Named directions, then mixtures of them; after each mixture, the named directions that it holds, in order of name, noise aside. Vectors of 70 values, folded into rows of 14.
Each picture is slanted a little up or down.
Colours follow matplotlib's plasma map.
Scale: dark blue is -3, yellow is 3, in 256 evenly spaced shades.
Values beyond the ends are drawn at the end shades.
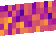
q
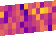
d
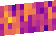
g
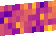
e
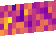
g, q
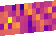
d, g, q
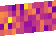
d, g, q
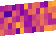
d, e, q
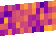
e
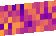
d, g, q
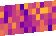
d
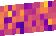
e, q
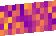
d, g, q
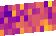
e, g, q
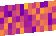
d, e, q
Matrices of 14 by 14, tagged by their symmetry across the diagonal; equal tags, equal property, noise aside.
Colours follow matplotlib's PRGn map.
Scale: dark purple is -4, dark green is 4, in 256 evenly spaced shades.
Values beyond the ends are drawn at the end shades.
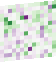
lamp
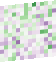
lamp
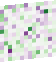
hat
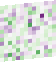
lamp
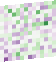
lamp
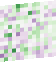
lamp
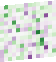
lamp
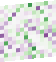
hat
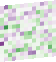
lamp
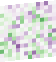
hat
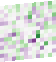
hat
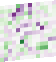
lamp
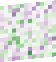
lamp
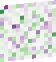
hat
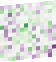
lamp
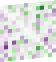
hat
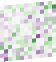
hat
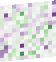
lamp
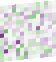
lamp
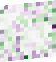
hat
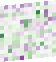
lamp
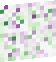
hat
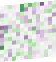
hat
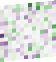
hat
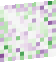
hat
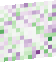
hat
